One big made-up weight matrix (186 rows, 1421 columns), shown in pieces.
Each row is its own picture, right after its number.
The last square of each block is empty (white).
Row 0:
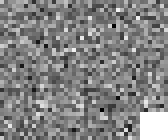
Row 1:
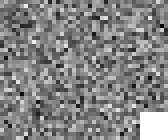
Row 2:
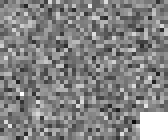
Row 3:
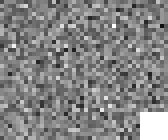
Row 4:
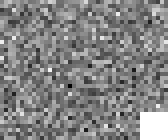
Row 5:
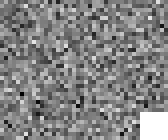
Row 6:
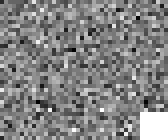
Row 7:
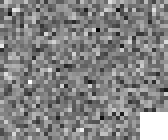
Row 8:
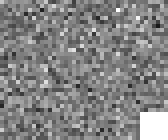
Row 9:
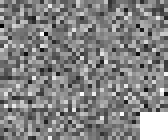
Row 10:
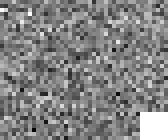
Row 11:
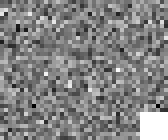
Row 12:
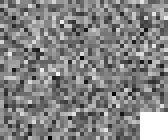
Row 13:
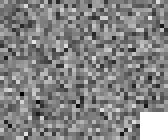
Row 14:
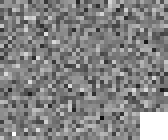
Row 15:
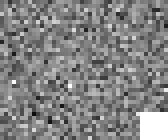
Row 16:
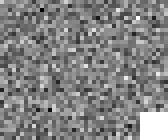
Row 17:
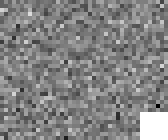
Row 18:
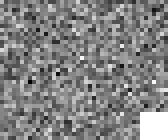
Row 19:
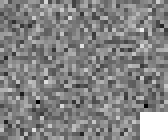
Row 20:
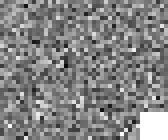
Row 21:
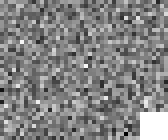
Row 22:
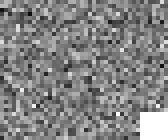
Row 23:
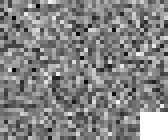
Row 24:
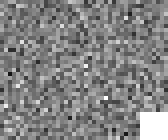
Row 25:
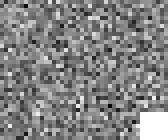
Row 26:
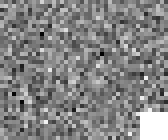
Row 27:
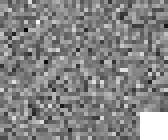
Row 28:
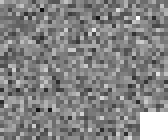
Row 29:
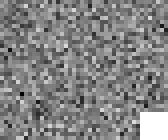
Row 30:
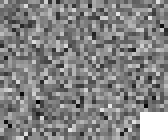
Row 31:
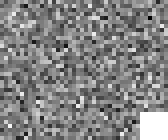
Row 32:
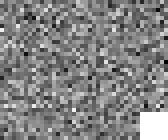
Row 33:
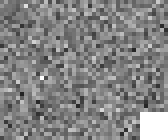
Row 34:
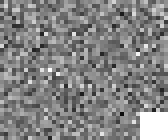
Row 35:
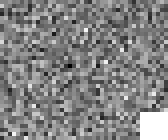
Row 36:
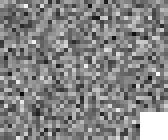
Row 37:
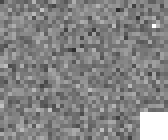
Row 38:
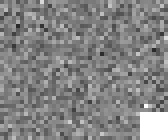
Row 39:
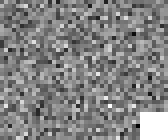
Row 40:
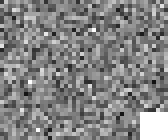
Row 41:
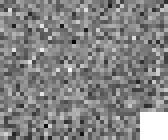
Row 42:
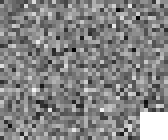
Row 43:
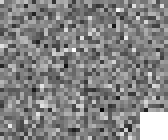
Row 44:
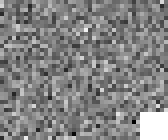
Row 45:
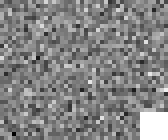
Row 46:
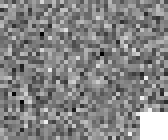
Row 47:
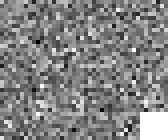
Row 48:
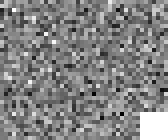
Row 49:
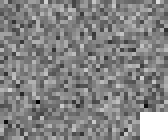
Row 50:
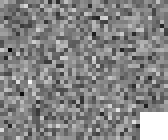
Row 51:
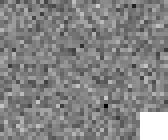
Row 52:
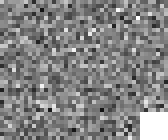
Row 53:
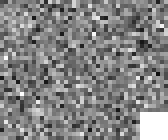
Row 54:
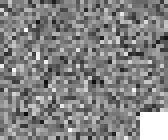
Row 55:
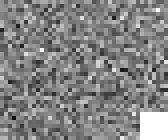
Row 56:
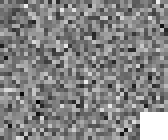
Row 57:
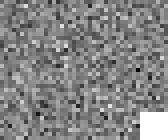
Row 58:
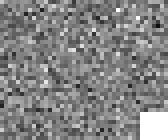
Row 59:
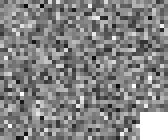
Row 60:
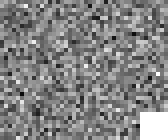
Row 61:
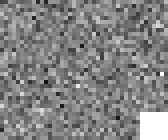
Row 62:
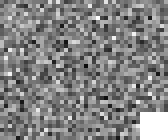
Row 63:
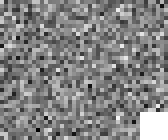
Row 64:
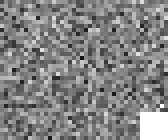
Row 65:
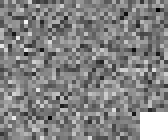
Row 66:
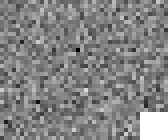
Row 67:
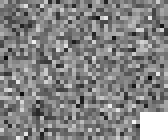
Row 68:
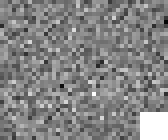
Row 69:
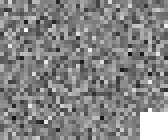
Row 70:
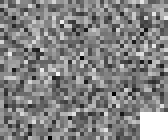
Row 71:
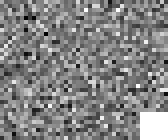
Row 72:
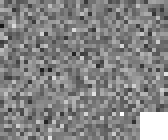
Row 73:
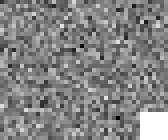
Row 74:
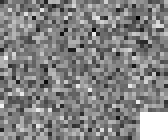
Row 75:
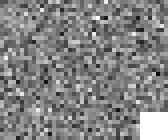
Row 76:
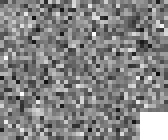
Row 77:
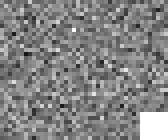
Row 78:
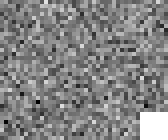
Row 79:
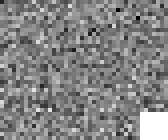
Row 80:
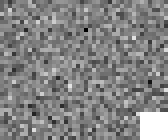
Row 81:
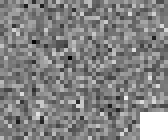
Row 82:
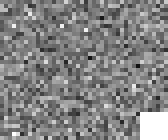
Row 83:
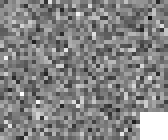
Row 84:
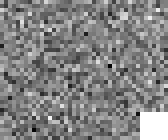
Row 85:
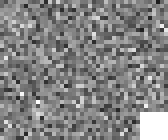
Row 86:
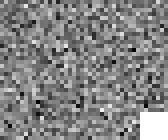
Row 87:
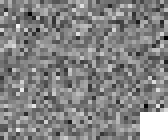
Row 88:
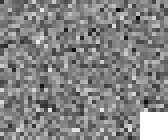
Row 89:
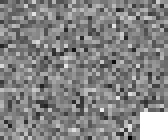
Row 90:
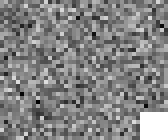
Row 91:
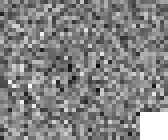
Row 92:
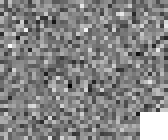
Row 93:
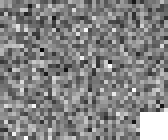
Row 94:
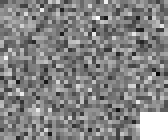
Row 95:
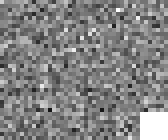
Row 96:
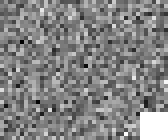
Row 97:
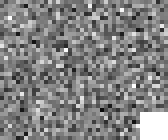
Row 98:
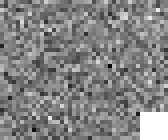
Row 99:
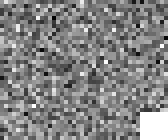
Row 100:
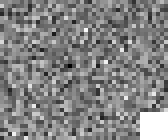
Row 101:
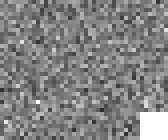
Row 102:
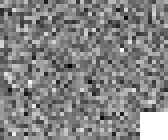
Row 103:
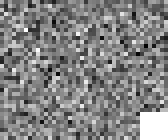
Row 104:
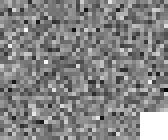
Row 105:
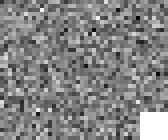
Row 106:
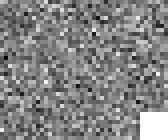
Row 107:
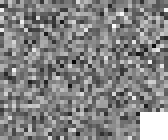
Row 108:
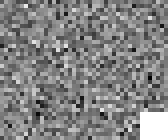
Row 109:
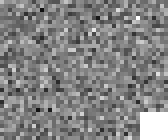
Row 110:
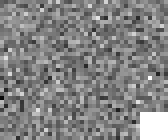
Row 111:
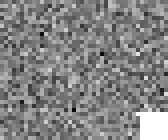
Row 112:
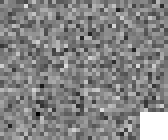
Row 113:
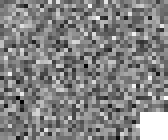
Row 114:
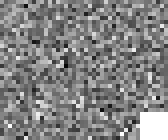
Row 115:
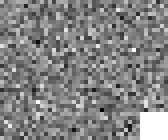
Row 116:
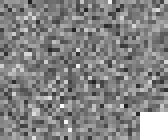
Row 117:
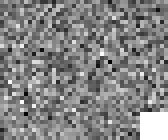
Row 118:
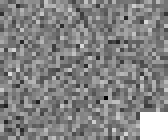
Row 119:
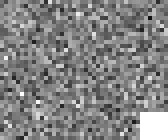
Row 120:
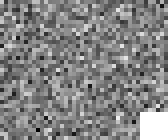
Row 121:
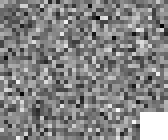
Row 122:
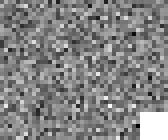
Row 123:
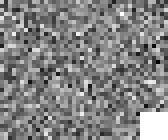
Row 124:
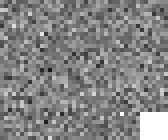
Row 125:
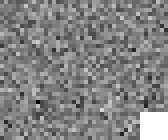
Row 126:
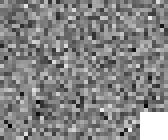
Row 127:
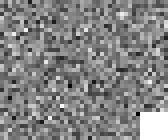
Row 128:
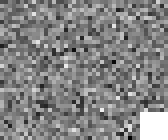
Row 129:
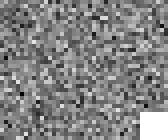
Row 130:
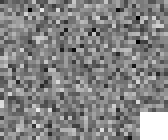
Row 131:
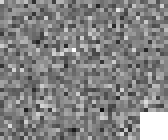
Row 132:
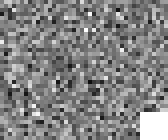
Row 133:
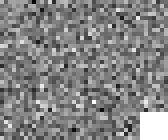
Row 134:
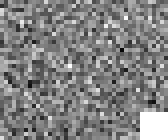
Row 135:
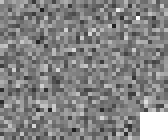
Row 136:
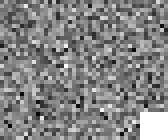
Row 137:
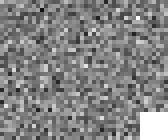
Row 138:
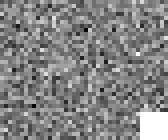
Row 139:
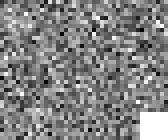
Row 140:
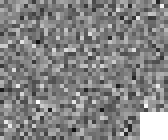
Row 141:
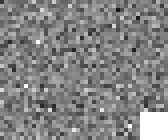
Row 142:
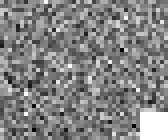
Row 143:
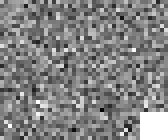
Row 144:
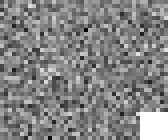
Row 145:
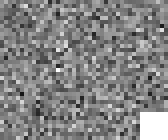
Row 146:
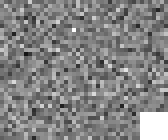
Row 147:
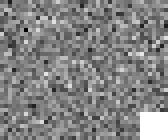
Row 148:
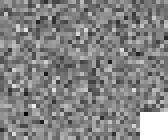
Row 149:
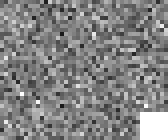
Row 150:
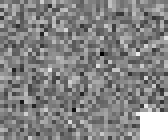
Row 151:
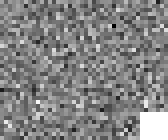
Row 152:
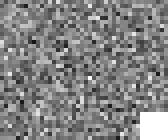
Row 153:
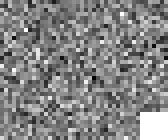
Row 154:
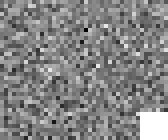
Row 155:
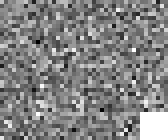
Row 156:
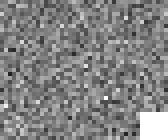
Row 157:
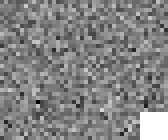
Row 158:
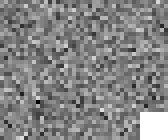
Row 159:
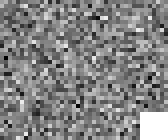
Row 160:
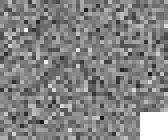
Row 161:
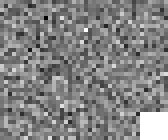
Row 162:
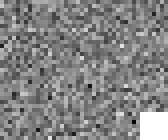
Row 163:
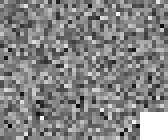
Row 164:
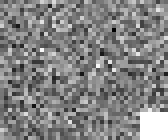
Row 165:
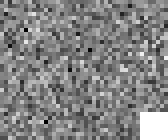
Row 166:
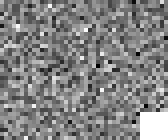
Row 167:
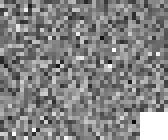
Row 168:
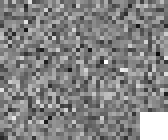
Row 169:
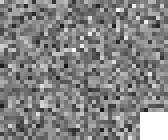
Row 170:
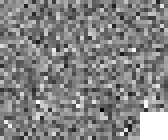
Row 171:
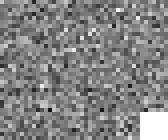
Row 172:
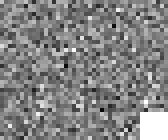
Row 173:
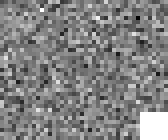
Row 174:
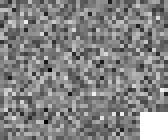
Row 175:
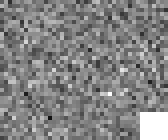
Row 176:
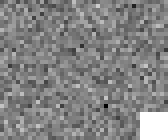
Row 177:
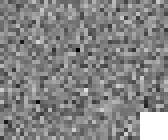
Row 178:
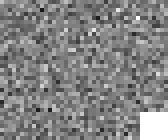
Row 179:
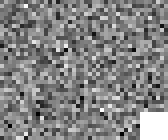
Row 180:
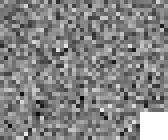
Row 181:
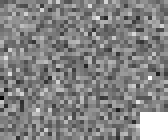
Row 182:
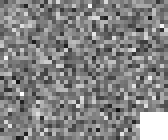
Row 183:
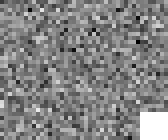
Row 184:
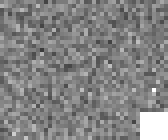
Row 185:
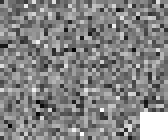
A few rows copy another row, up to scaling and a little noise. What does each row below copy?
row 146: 77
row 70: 12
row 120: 63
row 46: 26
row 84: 98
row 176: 51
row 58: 8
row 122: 39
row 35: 100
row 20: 114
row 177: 66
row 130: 183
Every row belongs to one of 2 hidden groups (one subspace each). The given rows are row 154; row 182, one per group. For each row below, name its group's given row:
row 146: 154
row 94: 182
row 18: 154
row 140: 182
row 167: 154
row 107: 154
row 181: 182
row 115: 182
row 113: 182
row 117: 154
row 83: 182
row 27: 154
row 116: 154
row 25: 182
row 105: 182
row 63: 154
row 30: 182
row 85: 182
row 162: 154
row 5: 182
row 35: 154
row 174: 154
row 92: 154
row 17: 154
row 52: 182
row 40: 154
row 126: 182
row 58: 182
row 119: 182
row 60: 182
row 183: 182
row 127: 154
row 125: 182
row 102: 154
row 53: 182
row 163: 182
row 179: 182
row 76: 182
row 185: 182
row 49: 182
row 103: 154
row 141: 182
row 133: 182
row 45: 154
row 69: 154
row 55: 154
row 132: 154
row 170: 182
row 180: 182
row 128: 182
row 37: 182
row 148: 154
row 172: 182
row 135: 182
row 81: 182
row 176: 182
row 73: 182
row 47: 182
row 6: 182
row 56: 182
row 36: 182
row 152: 182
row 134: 154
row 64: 154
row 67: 182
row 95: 182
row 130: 182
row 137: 182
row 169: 182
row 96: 182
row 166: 154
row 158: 182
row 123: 154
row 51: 182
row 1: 182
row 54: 154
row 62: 182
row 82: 154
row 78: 182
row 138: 154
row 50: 182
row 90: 182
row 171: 182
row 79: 182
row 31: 182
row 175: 154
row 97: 182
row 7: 154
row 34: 154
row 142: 154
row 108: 182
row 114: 182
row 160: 154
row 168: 154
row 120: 154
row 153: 154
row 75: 182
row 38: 154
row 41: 154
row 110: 182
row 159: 182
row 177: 182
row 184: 154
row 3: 182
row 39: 182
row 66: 182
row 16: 182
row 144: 154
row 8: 182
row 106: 182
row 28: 182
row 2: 182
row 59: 182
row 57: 182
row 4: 154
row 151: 182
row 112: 182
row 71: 154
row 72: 154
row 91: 154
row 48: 154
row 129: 182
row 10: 154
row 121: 182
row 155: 182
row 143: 182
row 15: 154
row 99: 154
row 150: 154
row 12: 154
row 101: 182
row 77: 154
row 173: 182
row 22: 154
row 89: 182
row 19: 182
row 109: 182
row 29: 182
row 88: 182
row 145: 182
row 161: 154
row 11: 154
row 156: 182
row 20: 182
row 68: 154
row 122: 182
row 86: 182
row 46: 154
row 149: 182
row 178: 182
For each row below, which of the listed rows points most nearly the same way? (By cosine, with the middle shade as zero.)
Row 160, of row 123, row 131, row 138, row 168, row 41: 123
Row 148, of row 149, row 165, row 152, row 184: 184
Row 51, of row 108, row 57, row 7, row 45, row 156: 156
